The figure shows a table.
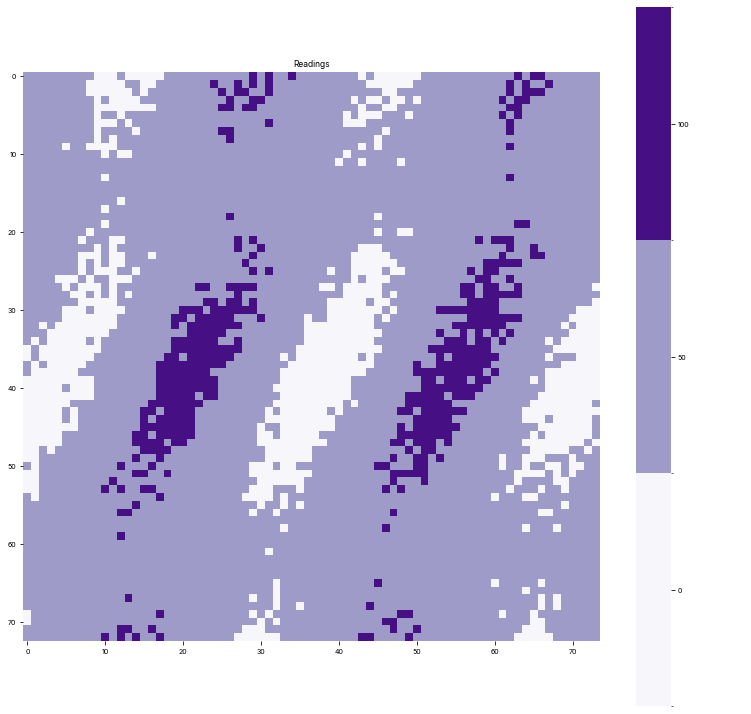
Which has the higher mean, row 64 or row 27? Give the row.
64
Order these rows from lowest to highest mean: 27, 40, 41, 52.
41, 40, 52, 27
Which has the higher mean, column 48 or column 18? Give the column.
18
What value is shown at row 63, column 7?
50
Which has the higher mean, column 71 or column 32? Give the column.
32
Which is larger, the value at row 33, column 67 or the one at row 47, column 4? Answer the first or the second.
the first
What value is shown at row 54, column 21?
50
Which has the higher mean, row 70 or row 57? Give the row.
57
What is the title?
Readings
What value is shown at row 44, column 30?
50
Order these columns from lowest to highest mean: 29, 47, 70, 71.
71, 70, 47, 29
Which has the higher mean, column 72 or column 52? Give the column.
52
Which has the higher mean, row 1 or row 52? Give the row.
1
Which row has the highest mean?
21
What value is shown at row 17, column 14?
50
